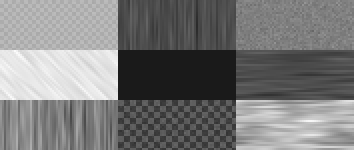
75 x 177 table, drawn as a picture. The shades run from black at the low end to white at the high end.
It is made of 3 by 3 panels. Panel 1,1: high, checkered, faint in contrast. Panel 1,2: low, streaked downward, faint in contrast. Panel 1,3: middling, fine-grained, faint in contrast. Panel 2,1: very high, slanting down to the right, faint in contrast. Panel 2,2: very low, flat. Panel 2,3: low, streaked across, faint in contrast. Panel 3,1: middling, streaked downward. Panel 3,2: low, checkered. Panel 3,3: high, streaked across.
